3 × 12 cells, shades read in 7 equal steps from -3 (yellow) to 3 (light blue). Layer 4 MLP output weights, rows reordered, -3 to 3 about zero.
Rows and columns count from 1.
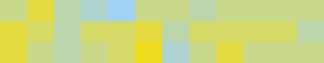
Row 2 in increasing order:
-2 -2 -1 -1 -1 -1 -1 -1 -1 1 1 1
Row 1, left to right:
0 -2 1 2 3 0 0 1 0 0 0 0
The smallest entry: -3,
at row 3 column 6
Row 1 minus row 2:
2 -1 0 3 4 2 -1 2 1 1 1 -1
